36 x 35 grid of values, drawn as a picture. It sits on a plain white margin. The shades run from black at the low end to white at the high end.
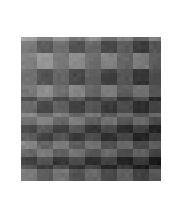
The field climbs toward the top left. The bottom right is the ninth with the lowest average. The histogram is bell-shaped. Horizontal stripes repeat 5 times down the table. The ninth with the highest average is the top left.
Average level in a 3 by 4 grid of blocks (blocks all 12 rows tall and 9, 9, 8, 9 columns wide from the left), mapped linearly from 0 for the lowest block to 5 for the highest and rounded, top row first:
5 4 3 2 | 4 3 2 1 | 3 2 1 0
